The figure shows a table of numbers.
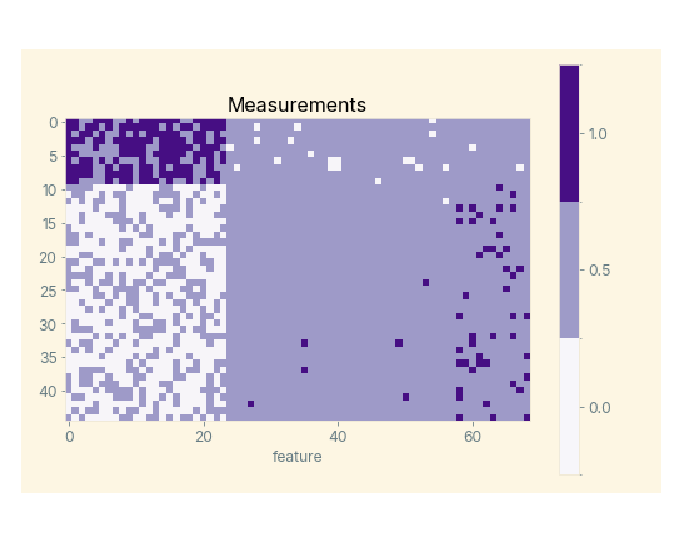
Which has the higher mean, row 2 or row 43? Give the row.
2
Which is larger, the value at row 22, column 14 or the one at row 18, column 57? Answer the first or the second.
the second
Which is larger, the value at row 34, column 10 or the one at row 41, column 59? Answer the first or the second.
the second
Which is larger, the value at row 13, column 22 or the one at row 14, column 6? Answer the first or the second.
the second
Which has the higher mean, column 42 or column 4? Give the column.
42
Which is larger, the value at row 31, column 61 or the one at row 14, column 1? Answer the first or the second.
the first
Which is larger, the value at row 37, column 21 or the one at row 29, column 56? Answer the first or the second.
the second
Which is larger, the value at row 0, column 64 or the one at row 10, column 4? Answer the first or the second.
the first
